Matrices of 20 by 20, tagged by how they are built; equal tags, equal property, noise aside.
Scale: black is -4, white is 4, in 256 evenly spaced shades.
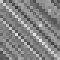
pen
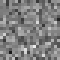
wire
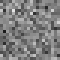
wire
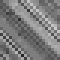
pen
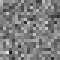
wire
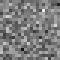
wire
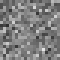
wire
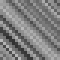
pen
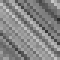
pen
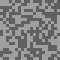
wire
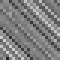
pen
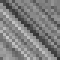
pen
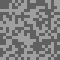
wire
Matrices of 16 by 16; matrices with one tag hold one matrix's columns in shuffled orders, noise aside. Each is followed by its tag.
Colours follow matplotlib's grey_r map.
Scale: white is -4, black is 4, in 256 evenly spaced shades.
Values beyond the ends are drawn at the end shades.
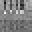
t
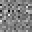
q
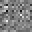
q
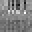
t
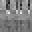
t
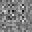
q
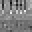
t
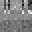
t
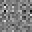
q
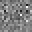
q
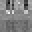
t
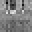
t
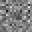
q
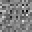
q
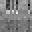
t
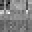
t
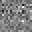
q
